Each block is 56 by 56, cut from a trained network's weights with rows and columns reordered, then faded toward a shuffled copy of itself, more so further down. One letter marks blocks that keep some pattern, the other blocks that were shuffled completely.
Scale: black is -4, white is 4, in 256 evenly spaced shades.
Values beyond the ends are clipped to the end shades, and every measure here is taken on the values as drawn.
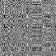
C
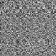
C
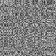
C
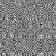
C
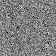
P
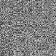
C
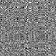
C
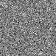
P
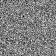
P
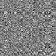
C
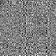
C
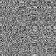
C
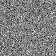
P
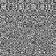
C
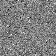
P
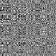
C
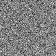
P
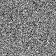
P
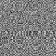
C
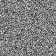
P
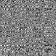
C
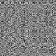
C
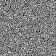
P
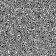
P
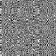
C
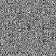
C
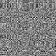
C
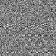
C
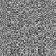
C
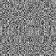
C
